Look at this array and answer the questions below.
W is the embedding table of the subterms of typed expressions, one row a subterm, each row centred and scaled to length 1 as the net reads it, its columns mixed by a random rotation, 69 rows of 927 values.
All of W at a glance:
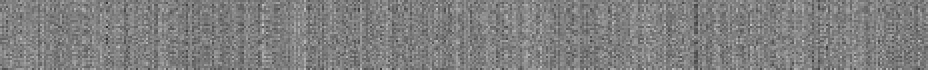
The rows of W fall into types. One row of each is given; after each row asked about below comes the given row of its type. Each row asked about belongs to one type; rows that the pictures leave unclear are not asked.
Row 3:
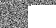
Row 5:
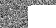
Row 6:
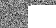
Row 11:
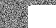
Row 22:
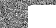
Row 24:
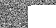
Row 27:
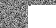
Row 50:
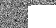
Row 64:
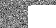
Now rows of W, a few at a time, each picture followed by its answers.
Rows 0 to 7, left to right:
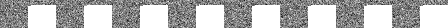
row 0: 6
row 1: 64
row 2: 50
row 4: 22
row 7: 5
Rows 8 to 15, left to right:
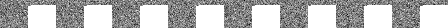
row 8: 64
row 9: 6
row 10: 64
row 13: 27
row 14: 3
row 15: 22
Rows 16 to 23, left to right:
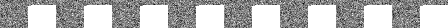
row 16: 5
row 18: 22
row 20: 5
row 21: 3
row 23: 5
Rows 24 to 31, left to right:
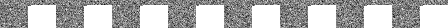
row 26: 64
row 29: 24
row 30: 5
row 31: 5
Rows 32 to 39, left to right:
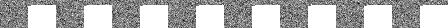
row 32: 6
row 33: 22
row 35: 50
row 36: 11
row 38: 50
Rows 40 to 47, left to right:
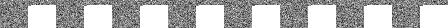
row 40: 3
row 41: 11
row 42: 64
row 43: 64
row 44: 27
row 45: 5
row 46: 24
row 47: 24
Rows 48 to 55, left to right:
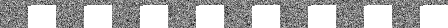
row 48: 6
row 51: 22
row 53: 24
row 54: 5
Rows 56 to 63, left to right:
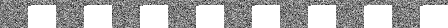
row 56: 50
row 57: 22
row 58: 3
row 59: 64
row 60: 22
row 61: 6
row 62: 64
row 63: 24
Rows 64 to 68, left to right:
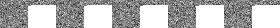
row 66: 22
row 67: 6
